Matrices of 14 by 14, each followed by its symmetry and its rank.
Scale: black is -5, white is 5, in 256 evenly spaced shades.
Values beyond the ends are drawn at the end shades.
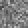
neither, full rank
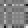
symmetric, rank one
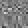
neither, rank three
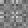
symmetric, rank two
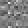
neither, rank three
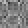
neither, rank three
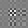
symmetric, rank one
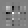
symmetric, rank one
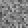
neither, full rank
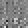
neither, rank three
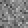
neither, full rank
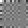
symmetric, rank one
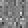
neither, rank three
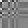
symmetric, rank one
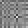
symmetric, rank two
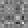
symmetric, rank two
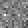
neither, rank three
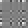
symmetric, rank one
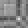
symmetric, rank two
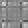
symmetric, rank two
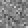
neither, full rank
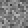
neither, full rank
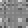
symmetric, rank two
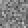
neither, full rank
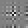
symmetric, rank one
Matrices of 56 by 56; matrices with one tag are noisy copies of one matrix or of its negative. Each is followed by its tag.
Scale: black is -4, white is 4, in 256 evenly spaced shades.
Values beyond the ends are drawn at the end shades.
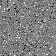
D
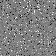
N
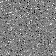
N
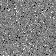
D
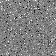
N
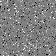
D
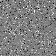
N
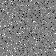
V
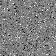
D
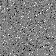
D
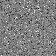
N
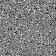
N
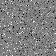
V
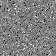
D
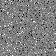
V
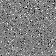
N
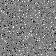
V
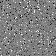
N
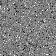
D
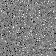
V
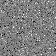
V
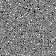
N
